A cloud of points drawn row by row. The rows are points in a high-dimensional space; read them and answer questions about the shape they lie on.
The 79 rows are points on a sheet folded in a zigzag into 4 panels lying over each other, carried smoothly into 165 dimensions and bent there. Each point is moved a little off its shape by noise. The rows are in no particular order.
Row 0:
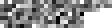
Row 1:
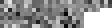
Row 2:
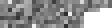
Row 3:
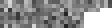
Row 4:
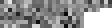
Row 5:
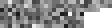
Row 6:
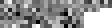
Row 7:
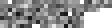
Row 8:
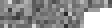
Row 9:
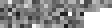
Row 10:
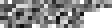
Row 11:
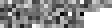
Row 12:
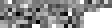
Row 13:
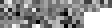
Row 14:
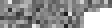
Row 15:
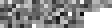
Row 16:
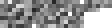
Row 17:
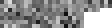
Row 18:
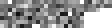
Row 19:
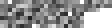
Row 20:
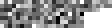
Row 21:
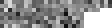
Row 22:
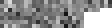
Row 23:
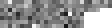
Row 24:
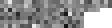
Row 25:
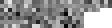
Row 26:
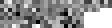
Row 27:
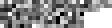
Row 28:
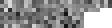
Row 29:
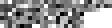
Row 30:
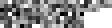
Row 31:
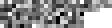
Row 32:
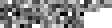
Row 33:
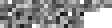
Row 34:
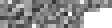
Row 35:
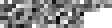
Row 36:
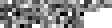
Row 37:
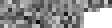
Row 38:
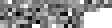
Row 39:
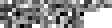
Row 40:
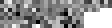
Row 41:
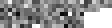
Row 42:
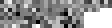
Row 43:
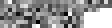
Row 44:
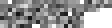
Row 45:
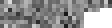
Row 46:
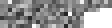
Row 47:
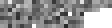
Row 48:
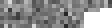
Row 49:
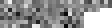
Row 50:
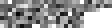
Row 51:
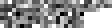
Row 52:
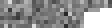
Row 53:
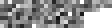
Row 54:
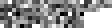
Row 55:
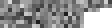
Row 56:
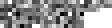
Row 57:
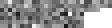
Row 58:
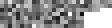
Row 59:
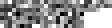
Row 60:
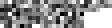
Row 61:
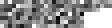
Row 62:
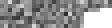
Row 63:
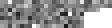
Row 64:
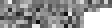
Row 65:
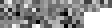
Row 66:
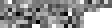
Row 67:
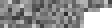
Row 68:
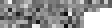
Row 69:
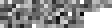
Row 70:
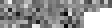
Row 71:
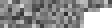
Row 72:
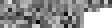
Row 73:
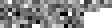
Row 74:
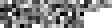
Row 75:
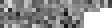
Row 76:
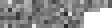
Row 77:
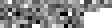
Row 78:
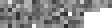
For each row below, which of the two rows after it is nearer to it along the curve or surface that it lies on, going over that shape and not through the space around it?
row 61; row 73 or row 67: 67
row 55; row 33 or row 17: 17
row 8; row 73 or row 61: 61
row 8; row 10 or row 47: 47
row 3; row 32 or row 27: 27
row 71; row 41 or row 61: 61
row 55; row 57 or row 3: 57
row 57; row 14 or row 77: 14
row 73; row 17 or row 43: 43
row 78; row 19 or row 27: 27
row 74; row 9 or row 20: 9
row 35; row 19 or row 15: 15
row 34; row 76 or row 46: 76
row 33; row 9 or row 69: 9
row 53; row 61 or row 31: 61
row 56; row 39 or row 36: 39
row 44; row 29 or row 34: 29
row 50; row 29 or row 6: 29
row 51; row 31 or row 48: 31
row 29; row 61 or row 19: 19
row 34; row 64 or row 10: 10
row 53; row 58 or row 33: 58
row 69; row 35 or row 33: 35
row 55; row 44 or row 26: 44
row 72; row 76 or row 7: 7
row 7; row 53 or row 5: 5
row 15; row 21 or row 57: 57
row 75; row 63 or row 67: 63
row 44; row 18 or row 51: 18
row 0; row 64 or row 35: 35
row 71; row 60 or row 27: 27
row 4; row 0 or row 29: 29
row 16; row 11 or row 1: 11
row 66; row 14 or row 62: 14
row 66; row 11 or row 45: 45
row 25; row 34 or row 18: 18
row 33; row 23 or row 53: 23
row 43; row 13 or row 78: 13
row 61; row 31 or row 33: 31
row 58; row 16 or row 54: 16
